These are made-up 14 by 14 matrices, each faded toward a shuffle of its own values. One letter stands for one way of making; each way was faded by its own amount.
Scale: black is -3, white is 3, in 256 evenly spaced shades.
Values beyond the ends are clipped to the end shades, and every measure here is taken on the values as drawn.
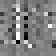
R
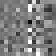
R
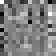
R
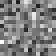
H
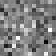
H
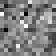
H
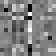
R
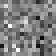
H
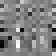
R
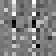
R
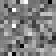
H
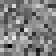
H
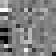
R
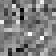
H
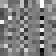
R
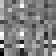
R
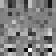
R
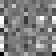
R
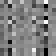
R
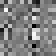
R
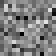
H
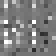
R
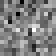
H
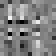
R
